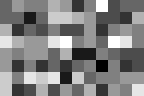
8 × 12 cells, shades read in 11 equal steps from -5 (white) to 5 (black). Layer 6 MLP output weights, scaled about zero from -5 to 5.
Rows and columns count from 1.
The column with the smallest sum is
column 1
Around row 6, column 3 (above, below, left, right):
-1 -4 3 3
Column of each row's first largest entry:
7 3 2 9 7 9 6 2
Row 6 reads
-1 3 0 3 1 3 1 0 5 0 3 2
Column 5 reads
-2 -3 0 -4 1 1 -4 2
